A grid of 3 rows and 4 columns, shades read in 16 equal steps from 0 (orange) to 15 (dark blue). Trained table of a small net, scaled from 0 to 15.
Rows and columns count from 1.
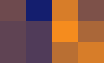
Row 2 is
10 11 0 5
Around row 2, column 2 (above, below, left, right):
15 11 10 0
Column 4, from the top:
8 5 2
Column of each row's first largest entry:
2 2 2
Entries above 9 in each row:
1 2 2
